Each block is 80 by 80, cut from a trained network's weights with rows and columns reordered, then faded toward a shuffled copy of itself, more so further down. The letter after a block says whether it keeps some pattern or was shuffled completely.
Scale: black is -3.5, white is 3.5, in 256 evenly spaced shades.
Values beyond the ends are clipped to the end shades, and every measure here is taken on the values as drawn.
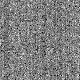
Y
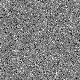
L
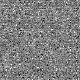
Y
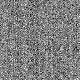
Y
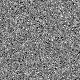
L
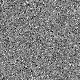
L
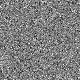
L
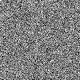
Y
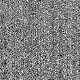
Y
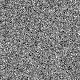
L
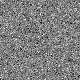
L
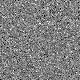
L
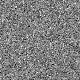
L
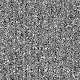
Y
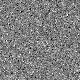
L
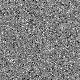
L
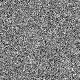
L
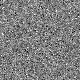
L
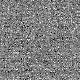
Y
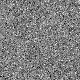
L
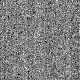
Y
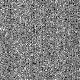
Y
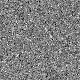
L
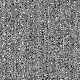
Y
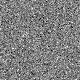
L
